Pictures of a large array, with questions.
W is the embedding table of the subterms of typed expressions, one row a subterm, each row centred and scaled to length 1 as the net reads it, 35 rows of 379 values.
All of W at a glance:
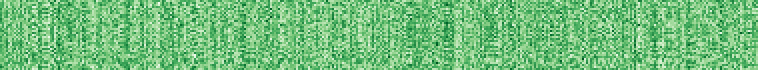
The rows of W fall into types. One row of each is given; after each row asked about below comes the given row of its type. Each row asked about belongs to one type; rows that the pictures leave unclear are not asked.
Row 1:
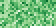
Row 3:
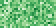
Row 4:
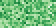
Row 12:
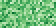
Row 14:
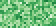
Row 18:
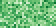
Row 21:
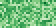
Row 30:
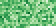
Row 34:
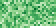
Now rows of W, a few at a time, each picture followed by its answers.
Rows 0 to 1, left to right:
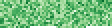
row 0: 3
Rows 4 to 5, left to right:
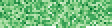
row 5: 34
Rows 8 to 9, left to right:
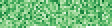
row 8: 14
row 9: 4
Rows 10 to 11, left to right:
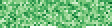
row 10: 18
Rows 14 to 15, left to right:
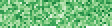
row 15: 1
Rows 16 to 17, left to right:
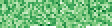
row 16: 14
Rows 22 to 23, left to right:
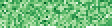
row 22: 21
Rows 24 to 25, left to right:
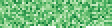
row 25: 34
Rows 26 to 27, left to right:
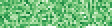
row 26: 30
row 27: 12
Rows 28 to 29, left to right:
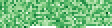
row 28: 34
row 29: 30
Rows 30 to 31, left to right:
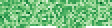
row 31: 21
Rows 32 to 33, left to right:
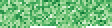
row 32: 14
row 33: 1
